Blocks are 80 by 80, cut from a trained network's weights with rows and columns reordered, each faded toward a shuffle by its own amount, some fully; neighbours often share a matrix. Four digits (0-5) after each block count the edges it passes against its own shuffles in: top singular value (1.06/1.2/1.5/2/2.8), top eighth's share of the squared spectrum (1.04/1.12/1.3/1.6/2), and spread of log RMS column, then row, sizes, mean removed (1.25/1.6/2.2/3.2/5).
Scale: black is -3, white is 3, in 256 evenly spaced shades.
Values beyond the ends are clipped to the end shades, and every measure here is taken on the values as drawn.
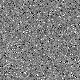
0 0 0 0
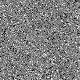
1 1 0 0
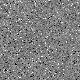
2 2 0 0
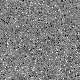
0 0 0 0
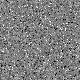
0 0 0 0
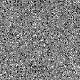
3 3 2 2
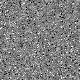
2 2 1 0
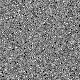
0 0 0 0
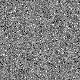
1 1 0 1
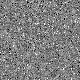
0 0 0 0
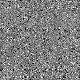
2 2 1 2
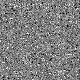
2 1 0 1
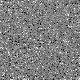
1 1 0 0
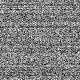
3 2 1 0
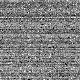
4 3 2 1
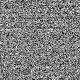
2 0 0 0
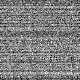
4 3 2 1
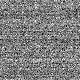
3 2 0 0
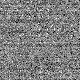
2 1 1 0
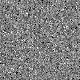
1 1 1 1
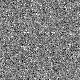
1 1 0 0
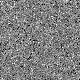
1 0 0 0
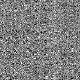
3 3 1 3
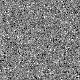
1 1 0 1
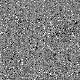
1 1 0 1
